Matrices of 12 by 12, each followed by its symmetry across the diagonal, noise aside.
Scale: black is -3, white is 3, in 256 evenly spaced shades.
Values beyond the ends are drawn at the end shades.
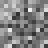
symmetric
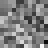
antisymmetric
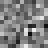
antisymmetric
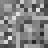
symmetric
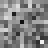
symmetric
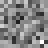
symmetric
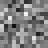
antisymmetric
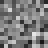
symmetric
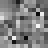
antisymmetric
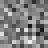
antisymmetric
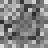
symmetric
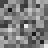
symmetric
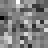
antisymmetric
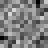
symmetric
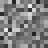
symmetric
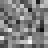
antisymmetric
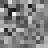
symmetric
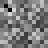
symmetric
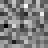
antisymmetric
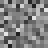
antisymmetric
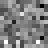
antisymmetric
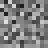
antisymmetric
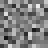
antisymmetric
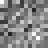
symmetric
